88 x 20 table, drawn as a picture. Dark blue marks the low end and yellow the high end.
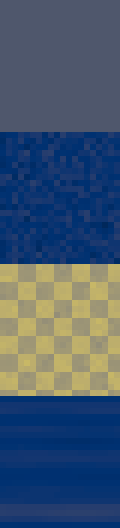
It is made of 4 by 1 panels. Panel 1,1: low, flat. Panel 2,1: very low, fine-grained, faint in contrast. Panel 3,1: high, checkered. Panel 4,1: very low, streaked across, faint in contrast.
